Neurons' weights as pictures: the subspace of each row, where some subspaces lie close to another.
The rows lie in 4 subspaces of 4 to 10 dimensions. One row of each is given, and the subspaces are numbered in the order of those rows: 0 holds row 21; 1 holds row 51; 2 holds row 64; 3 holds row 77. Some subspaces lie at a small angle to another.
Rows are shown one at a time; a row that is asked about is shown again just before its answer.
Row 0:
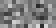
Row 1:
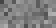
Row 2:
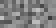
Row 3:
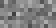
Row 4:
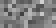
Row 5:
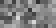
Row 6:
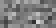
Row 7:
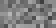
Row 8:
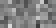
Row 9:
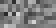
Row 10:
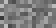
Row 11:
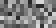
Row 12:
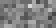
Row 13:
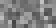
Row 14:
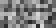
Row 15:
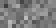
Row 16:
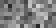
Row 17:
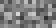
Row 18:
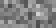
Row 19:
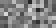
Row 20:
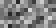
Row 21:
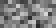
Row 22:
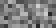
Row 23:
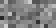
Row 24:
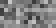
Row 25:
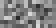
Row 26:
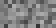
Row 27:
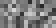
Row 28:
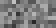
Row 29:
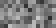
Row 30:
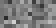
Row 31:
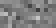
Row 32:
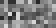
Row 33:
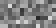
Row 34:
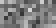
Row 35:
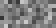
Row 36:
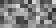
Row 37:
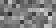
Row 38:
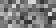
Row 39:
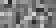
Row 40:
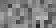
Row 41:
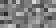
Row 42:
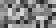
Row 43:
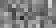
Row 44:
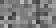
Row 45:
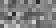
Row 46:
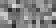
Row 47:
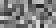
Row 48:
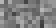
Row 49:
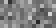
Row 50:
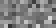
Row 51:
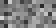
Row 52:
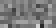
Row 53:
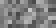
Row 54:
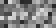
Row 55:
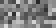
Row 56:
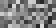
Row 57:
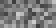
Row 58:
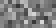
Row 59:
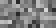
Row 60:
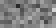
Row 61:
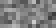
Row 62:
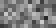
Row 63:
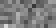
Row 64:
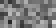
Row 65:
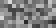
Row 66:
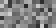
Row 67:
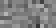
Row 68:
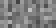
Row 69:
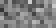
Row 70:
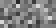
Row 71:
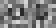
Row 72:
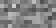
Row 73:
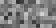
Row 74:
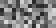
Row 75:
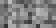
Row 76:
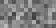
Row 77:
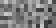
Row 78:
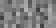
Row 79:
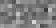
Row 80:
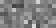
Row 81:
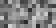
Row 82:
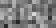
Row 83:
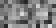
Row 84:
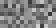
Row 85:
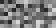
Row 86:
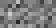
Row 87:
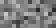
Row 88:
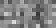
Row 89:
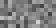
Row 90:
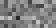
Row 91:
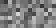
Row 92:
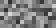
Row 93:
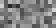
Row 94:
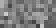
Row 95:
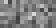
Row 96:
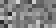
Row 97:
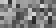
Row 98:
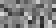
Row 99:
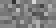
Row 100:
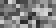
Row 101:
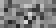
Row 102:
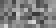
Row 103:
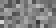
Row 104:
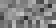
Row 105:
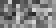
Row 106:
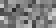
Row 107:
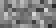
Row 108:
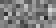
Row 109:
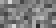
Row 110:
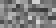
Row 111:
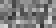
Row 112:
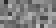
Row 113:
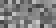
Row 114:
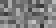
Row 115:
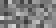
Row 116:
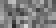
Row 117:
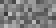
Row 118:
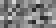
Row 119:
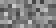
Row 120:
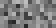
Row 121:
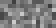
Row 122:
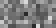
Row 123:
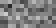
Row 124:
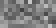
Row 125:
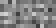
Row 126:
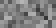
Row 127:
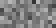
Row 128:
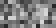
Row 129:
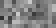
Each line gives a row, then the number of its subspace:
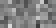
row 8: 2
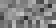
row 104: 2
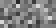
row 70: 0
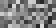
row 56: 1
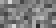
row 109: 2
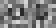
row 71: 0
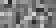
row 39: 0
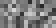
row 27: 2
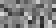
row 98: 2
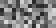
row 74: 2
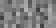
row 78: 2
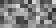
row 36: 2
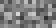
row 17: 2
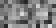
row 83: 1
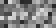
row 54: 1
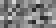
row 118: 2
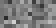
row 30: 2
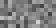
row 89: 1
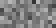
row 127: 2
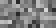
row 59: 0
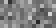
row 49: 1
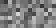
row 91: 1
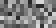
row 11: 1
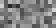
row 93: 2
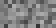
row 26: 1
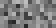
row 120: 2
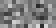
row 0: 0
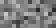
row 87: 2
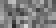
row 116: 2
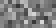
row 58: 2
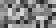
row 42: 0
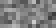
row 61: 2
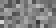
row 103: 0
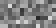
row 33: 0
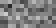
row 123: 2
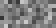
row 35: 0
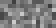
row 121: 2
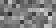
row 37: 1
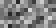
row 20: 0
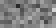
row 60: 2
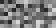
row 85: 2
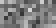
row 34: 2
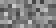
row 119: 2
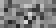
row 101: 2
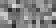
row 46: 2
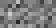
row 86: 0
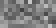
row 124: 2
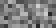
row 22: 1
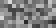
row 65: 2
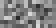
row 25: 1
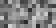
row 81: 1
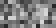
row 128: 1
